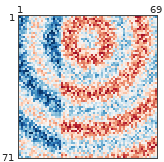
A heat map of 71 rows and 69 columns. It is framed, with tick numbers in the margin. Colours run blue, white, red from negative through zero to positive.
Rings spread out from the top middle. The values follow a bell shape. The right part is higher, past a seam about 30% of the way across.
